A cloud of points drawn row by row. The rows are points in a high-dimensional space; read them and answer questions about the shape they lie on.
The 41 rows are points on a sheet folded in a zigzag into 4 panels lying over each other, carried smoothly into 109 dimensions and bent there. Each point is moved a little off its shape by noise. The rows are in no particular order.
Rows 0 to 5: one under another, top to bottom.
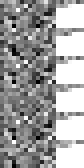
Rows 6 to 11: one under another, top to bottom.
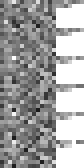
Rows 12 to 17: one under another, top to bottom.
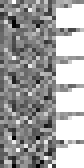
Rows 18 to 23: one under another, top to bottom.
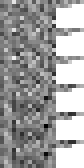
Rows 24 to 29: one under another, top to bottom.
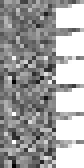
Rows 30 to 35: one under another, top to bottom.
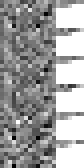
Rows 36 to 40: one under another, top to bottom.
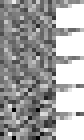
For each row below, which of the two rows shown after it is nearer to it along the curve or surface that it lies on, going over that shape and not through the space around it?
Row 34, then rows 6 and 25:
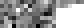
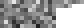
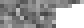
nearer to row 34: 6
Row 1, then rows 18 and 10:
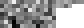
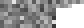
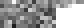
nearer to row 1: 10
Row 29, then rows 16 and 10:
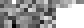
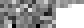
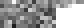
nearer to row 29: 16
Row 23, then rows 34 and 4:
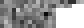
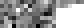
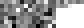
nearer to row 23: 34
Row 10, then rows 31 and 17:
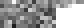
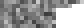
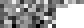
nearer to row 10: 31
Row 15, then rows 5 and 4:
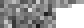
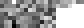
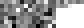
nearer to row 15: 5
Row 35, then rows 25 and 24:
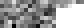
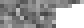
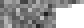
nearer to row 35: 24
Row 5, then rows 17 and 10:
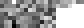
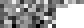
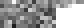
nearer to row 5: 17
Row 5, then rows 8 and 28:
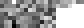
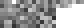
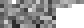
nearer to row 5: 28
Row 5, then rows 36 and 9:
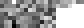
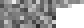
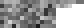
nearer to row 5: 36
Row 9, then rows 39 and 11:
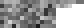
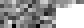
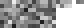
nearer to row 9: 11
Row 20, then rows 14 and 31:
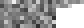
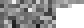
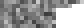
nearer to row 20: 31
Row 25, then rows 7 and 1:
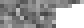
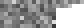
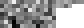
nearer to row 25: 7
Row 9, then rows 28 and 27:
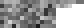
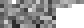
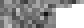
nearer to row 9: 27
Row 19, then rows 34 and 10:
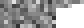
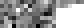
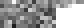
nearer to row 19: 10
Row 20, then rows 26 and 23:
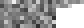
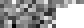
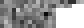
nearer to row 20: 23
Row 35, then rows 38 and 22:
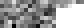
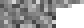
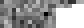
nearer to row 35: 38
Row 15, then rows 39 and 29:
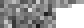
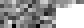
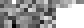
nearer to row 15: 29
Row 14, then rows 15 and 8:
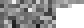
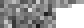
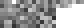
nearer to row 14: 15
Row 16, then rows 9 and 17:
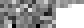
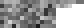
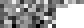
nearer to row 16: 17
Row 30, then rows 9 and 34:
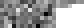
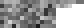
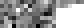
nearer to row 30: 34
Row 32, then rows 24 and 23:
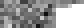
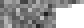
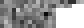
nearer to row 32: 24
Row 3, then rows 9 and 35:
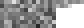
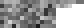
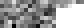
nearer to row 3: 35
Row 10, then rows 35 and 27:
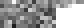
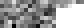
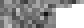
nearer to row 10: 35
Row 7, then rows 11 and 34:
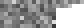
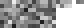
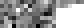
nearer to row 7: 11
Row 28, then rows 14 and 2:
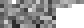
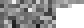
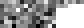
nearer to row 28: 14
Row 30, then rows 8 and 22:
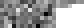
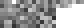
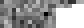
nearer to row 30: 22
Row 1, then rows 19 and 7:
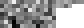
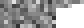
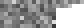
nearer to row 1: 19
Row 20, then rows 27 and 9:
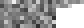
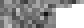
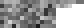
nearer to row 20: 27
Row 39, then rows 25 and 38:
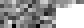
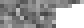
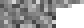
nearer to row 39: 38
